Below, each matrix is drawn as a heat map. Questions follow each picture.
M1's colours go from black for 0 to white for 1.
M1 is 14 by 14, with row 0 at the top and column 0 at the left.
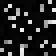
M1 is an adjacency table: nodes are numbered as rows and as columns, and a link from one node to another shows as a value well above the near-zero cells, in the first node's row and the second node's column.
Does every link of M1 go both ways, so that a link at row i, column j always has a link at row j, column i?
yes
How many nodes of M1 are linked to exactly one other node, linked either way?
2
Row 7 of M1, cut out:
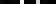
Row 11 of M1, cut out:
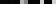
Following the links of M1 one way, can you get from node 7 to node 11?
yes
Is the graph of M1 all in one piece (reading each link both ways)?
no
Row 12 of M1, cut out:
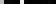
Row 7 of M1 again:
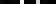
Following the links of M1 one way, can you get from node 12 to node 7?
yes
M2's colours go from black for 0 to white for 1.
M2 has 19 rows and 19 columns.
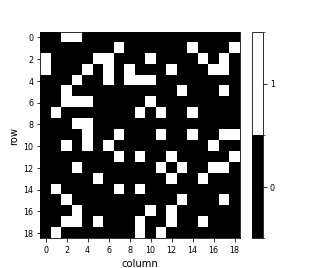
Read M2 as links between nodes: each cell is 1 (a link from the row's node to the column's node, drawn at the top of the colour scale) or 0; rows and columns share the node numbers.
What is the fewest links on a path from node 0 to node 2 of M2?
1
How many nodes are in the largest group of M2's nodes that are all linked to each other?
3
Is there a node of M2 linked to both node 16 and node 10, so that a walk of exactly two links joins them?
no
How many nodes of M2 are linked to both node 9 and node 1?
3
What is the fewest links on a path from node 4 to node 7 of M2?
2
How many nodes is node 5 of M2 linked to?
3
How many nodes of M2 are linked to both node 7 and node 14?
2
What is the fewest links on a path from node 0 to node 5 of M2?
2
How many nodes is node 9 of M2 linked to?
6
